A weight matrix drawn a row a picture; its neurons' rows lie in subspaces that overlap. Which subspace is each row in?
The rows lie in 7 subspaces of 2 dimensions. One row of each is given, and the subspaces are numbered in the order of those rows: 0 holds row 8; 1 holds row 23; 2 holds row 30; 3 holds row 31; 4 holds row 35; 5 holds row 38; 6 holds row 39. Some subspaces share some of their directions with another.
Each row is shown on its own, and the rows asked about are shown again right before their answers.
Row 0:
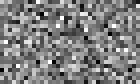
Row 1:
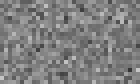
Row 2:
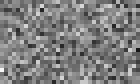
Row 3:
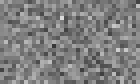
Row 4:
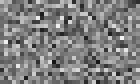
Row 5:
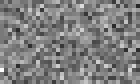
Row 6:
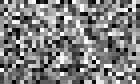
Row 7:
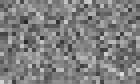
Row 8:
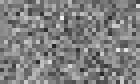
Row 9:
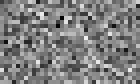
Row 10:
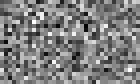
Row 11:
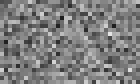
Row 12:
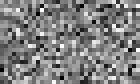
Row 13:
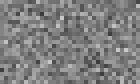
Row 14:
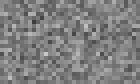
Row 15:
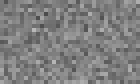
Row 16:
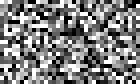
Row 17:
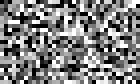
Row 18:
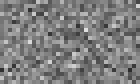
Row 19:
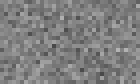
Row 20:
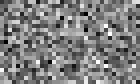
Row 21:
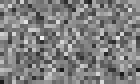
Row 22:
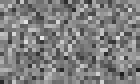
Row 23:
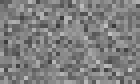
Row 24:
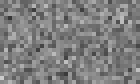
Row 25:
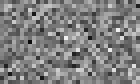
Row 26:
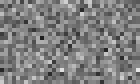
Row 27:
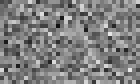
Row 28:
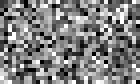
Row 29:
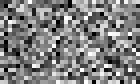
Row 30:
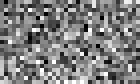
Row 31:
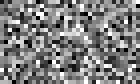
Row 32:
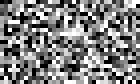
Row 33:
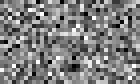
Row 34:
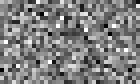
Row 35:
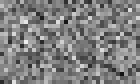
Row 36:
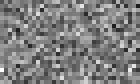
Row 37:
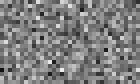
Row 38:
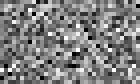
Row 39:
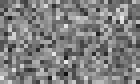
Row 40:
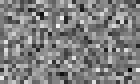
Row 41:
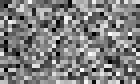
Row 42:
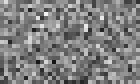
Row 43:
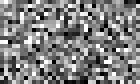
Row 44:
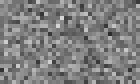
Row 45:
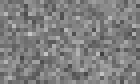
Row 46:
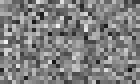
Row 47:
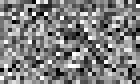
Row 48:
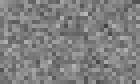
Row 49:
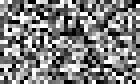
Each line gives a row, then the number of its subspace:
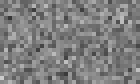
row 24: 6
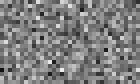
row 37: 4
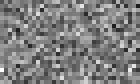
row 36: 3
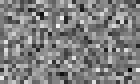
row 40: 6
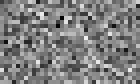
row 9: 4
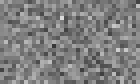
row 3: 0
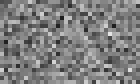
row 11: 1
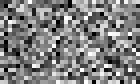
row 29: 1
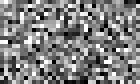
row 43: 2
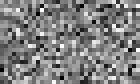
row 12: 3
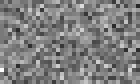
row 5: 3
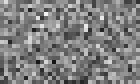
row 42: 2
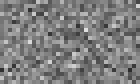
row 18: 5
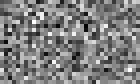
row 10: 0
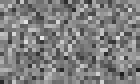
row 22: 4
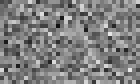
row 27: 1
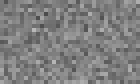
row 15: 2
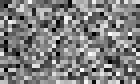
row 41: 1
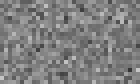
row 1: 6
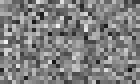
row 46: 0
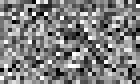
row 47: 5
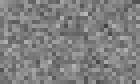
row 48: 6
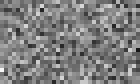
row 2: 3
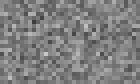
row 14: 0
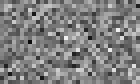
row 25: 5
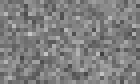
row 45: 0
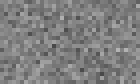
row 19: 0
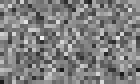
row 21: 4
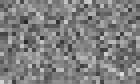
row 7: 4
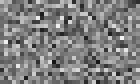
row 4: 5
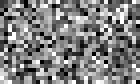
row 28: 6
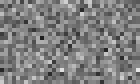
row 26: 4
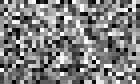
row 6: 2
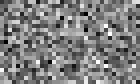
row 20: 6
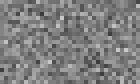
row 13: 0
